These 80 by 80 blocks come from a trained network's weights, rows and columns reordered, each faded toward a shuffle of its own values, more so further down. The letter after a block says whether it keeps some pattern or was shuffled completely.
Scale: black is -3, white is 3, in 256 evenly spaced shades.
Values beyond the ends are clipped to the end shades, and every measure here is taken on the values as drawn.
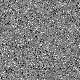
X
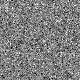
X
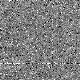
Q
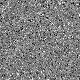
X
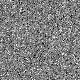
X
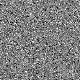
Q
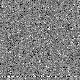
Q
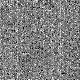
Q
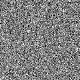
Q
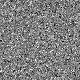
X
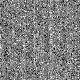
Q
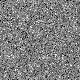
X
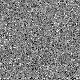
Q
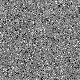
X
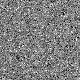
X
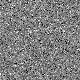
X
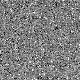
Q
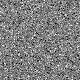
X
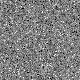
X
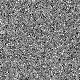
X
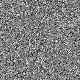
X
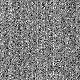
Q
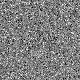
X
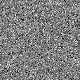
X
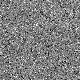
X
